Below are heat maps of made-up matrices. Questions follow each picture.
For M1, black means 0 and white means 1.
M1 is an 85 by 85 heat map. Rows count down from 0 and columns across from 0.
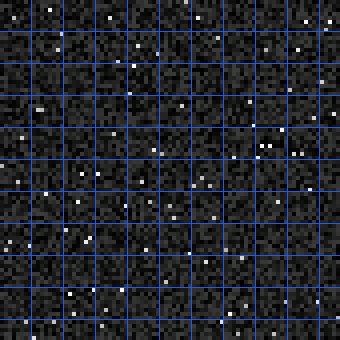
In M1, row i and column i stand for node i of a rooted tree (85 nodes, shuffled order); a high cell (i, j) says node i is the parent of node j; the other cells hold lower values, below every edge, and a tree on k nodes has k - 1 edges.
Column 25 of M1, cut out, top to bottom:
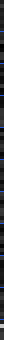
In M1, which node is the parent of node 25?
81
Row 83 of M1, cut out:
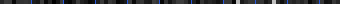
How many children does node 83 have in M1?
2
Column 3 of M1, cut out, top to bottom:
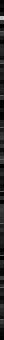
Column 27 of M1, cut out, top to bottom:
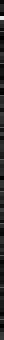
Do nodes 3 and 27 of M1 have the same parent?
yes
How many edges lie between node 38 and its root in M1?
3
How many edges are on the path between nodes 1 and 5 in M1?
7
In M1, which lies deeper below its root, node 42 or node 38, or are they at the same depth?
node 42
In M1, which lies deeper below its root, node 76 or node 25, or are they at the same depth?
node 25
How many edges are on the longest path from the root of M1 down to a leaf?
57
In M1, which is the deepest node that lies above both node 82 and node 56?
5
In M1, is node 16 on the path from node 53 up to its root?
yes
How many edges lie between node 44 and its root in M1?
0
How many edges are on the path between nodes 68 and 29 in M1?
7
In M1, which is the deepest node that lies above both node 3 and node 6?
4
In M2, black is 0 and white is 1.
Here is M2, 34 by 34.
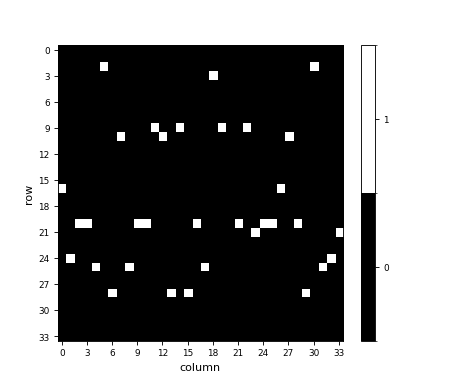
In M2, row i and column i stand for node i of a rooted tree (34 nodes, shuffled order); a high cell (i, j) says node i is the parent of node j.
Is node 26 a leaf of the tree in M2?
yes
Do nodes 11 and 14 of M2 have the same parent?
yes
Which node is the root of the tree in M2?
20
